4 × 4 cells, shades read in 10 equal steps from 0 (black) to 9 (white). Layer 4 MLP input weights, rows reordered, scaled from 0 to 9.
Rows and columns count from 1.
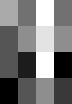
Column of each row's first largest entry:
3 3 3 3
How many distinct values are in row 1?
3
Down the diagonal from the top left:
6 5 9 2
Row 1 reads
6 4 9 4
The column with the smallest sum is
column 4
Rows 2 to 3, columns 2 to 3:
5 8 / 1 9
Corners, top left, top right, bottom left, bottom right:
6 4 0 2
